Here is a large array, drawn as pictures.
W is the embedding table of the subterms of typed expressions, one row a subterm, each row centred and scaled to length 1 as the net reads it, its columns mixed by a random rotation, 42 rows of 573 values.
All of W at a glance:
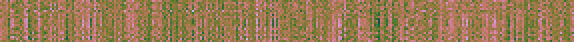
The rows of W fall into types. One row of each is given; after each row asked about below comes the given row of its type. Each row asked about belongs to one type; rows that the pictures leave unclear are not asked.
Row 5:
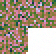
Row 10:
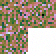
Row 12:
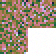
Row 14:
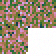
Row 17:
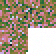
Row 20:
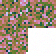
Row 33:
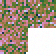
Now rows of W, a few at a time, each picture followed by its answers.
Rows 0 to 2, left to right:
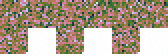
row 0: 20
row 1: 33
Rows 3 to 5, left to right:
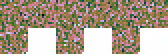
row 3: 10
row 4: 14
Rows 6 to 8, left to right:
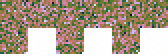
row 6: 12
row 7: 33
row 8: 14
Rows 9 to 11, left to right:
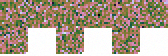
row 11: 20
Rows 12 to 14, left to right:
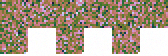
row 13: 20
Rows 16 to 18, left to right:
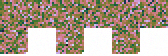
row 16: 12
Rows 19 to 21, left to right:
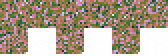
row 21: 5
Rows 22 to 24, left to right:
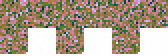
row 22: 20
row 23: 5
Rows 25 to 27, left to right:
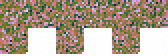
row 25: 20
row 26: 5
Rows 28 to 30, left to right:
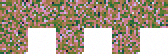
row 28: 12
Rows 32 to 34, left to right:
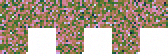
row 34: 12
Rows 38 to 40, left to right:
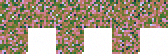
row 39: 5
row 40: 17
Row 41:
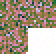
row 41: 5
